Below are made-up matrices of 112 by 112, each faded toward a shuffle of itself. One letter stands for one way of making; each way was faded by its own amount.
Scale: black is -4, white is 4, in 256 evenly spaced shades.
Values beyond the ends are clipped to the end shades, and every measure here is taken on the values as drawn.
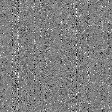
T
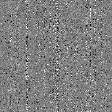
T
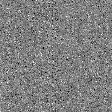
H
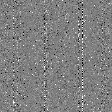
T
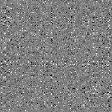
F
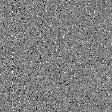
H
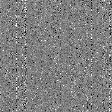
T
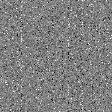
H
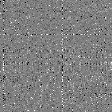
F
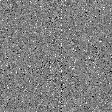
H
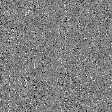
H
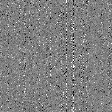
T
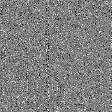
H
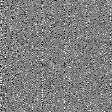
T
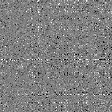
F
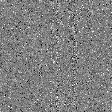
H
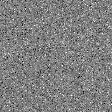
H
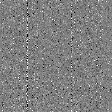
T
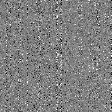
T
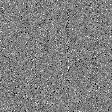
H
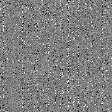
T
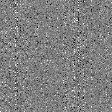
T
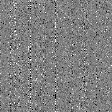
T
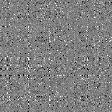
F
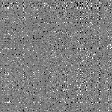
F
